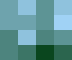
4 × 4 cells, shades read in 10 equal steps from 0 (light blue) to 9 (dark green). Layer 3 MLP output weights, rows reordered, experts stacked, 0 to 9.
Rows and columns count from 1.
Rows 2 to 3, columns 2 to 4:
3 4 0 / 1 5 4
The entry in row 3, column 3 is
5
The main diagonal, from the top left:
3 3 5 7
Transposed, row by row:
3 3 5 5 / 1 3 1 6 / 4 4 5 9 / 1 0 4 7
